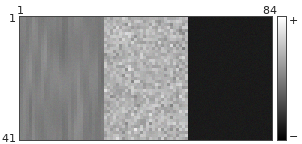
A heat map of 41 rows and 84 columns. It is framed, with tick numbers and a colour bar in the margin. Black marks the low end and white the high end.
It is made of 1 by 3 panels. Panel 1,1: middling, streaked downward, faint in contrast. Panel 1,2: high, fine-grained. Panel 1,3: very low, flat.
